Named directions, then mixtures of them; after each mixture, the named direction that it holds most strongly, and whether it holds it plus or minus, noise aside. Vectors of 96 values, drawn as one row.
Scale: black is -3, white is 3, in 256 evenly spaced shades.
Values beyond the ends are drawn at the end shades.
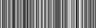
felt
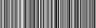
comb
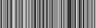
felt, minus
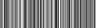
comb, plus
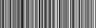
comb, minus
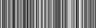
felt, plus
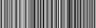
comb, plus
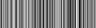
felt, minus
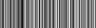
comb, minus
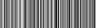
comb, plus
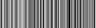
comb, plus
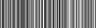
comb, minus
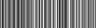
comb, minus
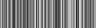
felt, plus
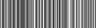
comb, minus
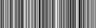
felt, minus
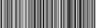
felt, minus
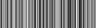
felt, minus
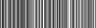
comb, minus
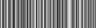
felt, plus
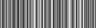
felt, plus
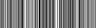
comb, minus
